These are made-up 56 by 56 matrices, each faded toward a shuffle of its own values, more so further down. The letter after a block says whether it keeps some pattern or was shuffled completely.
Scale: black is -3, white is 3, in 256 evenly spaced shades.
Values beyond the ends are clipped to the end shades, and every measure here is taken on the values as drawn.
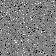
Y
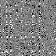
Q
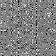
Q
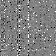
Q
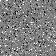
Y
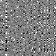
Q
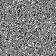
Y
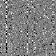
Q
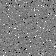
Y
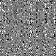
Q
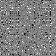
Q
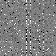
Q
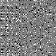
Q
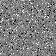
Y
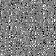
Q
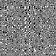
Q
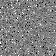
Y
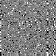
Q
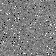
Y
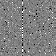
Q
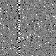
Q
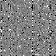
Q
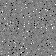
Y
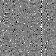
Q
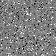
Y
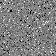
Y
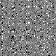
Q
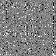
Q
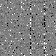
Q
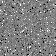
Y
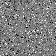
Y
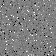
Y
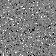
Y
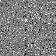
Q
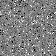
Y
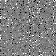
Q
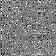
Q
